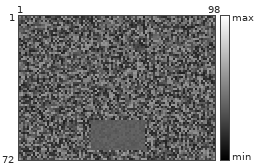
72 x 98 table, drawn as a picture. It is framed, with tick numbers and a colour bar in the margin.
Odd patch: calmer, in the bottom middle. Odd rows or columns: none. Histogram: flat. Grain: fine.
